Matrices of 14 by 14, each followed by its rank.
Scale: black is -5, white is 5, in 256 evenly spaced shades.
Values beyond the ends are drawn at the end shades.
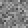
full rank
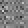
three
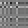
one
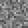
full rank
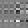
one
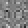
three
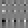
one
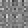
three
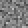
full rank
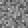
full rank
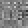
three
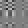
one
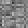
three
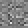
three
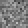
full rank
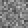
full rank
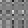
one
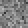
full rank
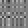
one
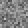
full rank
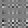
one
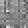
three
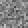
full rank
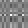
one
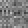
three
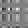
one
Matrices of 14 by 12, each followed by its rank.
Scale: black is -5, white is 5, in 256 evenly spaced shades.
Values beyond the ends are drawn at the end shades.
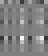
one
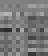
two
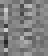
two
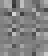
two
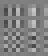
one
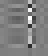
one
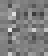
two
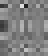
two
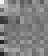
two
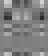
one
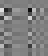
one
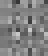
two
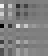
one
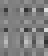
one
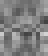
two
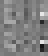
two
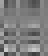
one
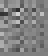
two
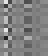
one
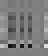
one
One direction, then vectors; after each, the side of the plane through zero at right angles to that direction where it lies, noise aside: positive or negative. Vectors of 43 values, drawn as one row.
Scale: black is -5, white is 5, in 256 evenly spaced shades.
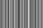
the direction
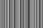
negative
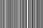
negative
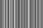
positive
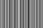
negative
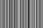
negative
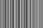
positive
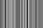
positive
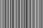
positive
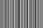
positive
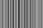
positive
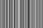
negative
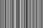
positive
